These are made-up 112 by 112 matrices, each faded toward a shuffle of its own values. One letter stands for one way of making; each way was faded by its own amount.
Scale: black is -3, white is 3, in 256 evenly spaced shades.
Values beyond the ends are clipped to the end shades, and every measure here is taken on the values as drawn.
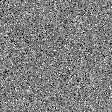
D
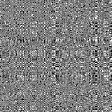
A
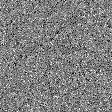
D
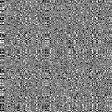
A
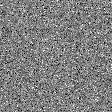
D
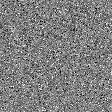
D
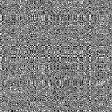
A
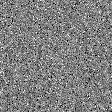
D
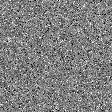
D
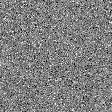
D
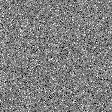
D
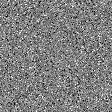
D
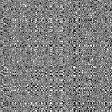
A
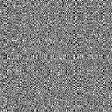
A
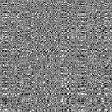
A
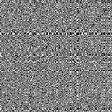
A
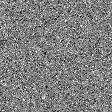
D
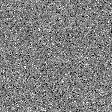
D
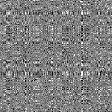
A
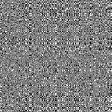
A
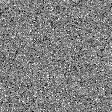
D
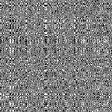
A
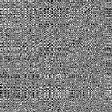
A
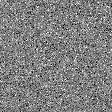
D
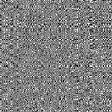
A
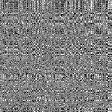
A
